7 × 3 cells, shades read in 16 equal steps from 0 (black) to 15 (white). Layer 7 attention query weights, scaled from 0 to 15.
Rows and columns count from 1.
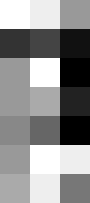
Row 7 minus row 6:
1 -1 -7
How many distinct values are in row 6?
3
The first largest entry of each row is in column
1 2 2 2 1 2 2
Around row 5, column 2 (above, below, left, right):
10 15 8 0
